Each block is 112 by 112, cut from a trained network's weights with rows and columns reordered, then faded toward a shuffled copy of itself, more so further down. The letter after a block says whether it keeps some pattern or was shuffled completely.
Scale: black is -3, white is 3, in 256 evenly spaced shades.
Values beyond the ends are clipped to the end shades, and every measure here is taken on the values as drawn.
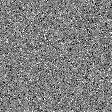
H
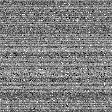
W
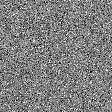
H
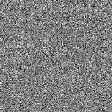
W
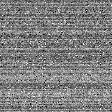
W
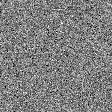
H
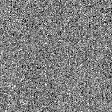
W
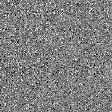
W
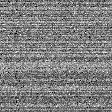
W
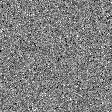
H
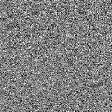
W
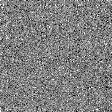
W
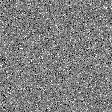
H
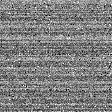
W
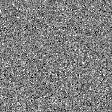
W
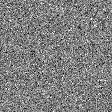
H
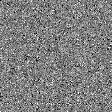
W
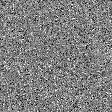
H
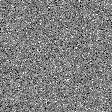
H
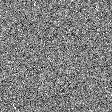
H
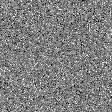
H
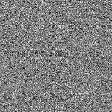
W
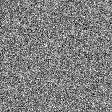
H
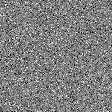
H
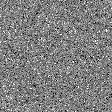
H
